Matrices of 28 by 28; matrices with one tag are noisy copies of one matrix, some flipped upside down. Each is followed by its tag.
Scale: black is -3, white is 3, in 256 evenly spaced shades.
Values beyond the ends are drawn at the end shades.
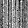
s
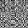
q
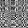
q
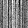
s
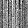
s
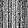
s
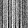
s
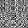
q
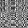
q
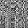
q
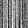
s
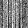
s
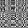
q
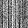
s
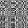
q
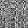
q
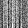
s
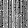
s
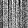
s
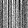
s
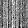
s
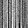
s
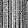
s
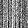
s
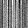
s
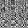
q
